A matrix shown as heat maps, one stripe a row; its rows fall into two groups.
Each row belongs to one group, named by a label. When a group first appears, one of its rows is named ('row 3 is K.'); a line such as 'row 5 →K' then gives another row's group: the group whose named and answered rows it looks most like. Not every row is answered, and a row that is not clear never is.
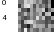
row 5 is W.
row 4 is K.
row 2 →K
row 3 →W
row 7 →W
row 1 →W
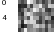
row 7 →W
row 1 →K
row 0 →W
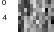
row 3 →K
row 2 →K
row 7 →W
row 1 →K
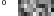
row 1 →W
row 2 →W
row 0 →W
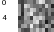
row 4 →K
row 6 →W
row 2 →W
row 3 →W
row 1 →W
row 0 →K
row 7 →K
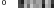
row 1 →W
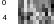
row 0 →W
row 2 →W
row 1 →W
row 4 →K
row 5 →K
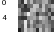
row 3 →W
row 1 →K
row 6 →W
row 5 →W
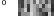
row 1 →W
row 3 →W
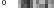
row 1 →K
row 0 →K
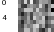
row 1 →K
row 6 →K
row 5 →K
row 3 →K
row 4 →K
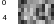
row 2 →W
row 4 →W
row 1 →W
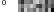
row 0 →K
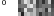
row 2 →W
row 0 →W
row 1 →W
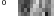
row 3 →K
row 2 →K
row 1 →K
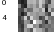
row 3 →K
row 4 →W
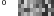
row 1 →W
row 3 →W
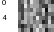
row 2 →K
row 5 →W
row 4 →W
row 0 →W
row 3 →W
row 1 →W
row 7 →K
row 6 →K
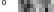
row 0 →K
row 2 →K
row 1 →K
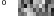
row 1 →K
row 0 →K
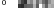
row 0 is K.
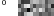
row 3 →W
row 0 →K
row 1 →W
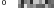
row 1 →W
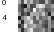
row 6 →W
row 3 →K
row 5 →W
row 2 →K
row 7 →W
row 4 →W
